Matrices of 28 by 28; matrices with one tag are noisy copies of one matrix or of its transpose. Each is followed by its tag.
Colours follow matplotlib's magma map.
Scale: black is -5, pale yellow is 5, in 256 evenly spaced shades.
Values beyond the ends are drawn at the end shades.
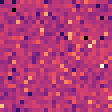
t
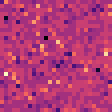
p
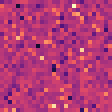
p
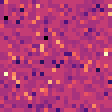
p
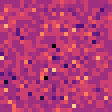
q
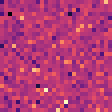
t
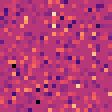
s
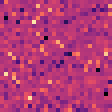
p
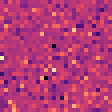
q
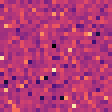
q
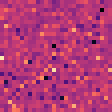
q
